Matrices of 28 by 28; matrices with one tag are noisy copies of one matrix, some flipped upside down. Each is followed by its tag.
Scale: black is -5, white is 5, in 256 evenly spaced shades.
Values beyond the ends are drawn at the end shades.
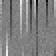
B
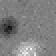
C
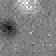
C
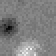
C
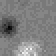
C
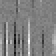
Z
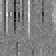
Z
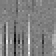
Z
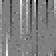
B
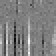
Z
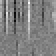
Z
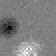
C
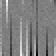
B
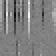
Z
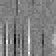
Z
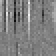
Z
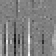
Z
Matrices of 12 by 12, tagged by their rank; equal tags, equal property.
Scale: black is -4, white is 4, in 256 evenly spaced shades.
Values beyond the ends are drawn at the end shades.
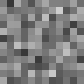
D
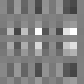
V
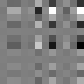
V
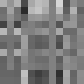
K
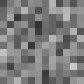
D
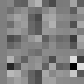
K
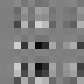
V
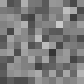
D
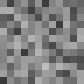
D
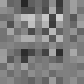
K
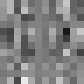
K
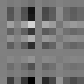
V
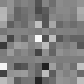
K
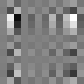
V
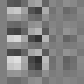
V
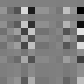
V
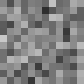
D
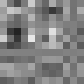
K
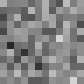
D
